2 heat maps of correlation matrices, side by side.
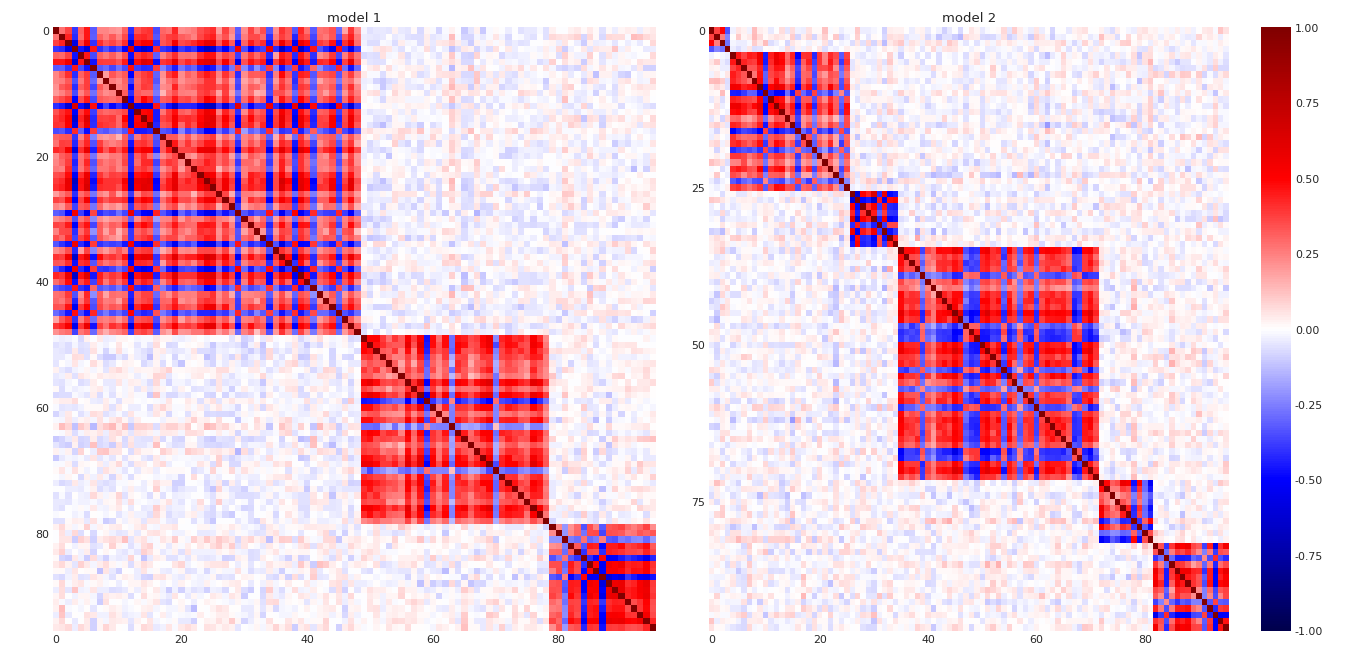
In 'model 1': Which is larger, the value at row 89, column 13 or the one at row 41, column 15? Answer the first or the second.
the first
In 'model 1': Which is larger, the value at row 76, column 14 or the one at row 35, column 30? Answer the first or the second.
the second
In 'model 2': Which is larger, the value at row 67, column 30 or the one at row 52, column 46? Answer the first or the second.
the second
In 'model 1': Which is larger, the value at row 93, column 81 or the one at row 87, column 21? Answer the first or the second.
the second
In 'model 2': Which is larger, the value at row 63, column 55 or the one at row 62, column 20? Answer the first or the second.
the first
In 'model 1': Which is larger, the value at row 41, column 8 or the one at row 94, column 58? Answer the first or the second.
the second
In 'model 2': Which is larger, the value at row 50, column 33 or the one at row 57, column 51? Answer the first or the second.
the first
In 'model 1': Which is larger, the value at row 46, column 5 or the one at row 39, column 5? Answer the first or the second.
the second
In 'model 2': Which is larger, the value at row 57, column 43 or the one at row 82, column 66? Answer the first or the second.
the second
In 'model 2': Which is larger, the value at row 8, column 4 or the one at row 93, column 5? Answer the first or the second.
the first
